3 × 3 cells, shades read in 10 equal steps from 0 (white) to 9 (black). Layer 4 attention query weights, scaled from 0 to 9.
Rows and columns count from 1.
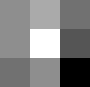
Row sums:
12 10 18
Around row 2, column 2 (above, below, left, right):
3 4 4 6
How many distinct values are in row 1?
3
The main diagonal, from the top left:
4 0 9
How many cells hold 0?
1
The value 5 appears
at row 1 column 3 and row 3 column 1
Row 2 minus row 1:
0 -3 1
